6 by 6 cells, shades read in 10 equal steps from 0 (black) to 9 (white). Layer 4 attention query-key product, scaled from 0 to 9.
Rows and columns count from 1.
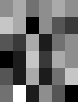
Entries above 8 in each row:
0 0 0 0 0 1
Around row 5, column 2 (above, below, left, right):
1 9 3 6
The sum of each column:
22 25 24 19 26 24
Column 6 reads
5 2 5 5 7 0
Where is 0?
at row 2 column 3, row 4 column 1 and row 6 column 6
